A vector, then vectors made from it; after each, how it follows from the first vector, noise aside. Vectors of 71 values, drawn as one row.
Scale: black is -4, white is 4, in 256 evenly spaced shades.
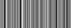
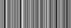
copied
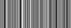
copied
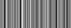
copied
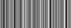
reversed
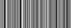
copied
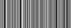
copied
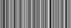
reversed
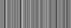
shrunk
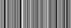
copied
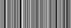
copied
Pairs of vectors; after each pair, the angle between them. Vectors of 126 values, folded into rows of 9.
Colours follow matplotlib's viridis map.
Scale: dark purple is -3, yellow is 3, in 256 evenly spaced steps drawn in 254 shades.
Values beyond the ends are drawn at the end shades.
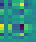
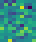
partly aligned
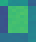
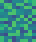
orthogonal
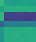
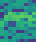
partly opposed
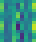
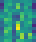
nearly opposite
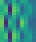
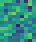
orthogonal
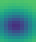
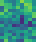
partly aligned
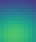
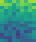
nearly opposite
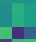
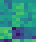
nearly parallel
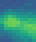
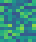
orthogonal
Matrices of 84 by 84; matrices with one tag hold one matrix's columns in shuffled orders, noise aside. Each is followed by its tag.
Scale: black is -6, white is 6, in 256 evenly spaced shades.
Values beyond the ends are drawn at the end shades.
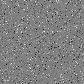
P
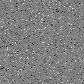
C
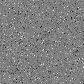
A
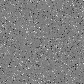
P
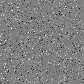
A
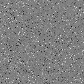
A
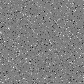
A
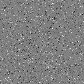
A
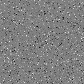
A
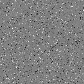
A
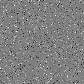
P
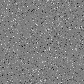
C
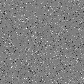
A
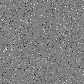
C
